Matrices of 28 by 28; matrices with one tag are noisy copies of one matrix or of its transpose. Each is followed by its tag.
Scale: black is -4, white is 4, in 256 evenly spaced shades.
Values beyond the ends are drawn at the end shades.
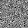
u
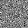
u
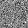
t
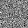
u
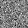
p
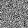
u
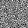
u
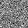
t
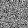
u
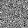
u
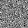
u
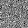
u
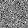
t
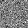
t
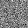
u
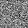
p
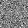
t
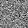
p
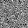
u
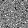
t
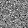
p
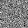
u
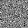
u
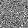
t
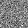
t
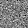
p
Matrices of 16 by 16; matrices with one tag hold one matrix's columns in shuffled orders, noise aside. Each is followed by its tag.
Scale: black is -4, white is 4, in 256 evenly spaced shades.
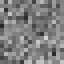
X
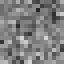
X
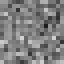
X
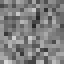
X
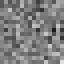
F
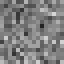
X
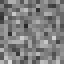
X
